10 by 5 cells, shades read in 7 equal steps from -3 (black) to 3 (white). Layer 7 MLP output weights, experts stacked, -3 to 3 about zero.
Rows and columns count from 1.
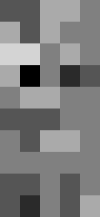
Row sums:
0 1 5 -5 2 -3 1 0 -3 -3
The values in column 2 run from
-3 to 2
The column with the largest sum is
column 3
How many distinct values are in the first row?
3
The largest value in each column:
2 2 1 1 1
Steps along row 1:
same up same down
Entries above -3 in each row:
5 5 5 4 5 5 5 5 5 5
